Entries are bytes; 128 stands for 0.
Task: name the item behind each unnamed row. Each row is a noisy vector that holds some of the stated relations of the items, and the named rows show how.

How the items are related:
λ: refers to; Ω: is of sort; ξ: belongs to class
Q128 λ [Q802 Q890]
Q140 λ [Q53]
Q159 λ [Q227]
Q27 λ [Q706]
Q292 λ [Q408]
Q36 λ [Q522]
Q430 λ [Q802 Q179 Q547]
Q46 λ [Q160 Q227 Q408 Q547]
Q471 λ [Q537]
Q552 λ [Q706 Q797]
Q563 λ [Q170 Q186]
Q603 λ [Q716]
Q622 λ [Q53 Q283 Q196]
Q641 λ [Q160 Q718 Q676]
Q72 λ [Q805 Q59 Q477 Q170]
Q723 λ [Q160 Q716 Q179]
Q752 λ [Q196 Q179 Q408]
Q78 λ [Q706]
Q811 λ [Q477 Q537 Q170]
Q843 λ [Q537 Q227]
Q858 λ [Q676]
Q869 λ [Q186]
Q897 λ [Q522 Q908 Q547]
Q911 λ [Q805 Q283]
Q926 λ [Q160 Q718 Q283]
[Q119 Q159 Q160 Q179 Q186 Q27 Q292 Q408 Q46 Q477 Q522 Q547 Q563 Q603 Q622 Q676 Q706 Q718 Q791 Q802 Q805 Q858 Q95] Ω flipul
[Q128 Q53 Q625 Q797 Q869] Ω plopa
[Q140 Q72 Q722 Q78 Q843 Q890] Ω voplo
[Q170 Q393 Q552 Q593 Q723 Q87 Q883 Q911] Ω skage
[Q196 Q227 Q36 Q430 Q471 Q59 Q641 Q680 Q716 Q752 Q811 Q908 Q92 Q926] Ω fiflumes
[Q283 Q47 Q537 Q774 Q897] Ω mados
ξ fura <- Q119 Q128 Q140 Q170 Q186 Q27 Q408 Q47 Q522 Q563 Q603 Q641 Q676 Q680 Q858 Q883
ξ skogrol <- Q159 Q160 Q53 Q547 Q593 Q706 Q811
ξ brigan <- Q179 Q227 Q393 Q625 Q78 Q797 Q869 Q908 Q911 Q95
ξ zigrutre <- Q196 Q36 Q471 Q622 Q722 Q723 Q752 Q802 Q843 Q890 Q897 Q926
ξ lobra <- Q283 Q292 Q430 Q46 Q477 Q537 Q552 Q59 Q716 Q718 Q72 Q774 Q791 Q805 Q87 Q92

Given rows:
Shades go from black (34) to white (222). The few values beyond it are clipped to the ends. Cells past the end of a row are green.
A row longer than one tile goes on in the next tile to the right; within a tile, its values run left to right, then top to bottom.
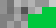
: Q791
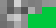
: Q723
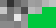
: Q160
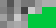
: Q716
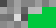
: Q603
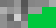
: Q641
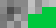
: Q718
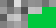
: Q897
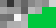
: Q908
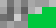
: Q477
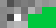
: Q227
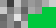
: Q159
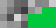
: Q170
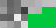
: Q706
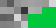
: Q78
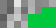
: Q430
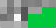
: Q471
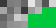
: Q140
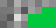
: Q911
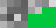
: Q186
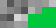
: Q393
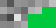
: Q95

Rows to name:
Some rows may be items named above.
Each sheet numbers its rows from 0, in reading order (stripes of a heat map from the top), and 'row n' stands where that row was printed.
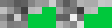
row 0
Q676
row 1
Q706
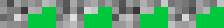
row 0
Q593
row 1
Q802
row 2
Q890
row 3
Q680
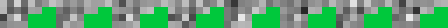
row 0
Q843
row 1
Q537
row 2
Q95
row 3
Q563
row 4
Q179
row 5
Q883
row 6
Q72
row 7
Q593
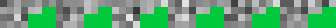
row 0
Q603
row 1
Q283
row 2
Q27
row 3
Q897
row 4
Q869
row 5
Q128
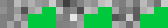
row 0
Q791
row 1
Q160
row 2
Q119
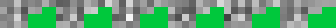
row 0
Q926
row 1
Q522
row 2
Q811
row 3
Q186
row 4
Q843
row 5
Q92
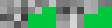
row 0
Q563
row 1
Q196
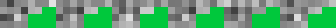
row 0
Q625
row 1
Q722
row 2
Q802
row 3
Q47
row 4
Q59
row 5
Q95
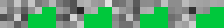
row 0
Q563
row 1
Q797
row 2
Q858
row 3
Q552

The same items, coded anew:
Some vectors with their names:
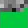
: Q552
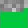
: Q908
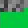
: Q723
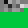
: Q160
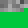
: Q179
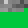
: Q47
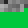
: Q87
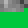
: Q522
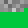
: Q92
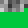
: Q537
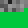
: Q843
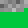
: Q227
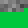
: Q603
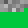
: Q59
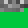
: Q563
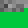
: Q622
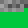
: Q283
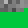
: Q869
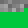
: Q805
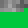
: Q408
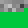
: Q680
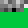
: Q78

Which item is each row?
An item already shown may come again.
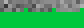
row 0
Q897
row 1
Q622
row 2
Q95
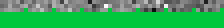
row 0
Q179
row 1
Q196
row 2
Q716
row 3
Q593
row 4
Q179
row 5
Q78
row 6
Q140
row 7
Q843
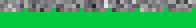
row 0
Q196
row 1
Q911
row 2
Q36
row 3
Q159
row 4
Q430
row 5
Q791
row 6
Q471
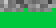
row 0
Q186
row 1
Q393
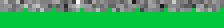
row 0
Q797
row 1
Q680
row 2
Q811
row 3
Q718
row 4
Q890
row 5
Q641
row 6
Q47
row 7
Q791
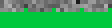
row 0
Q119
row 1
Q128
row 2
Q890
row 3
Q774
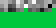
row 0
Q706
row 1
Q27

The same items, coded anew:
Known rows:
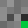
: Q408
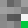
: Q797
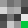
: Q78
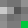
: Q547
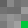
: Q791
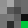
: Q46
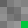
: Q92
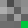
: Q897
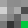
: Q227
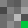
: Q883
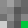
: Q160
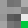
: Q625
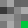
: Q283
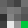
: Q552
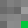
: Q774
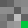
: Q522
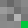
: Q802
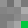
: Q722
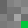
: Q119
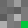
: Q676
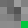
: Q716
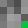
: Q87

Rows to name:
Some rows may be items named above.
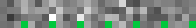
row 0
Q128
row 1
Q869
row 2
Q908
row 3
Q179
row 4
Q622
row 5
Q430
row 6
Q802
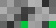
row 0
Q159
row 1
Q911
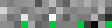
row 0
Q908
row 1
Q869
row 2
Q36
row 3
Q843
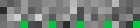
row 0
Q170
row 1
Q537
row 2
Q471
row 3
Q196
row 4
Q723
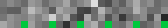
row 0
Q718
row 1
Q95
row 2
Q159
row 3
Q622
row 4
Q128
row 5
Q408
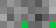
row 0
Q196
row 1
Q128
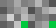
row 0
Q72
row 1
Q140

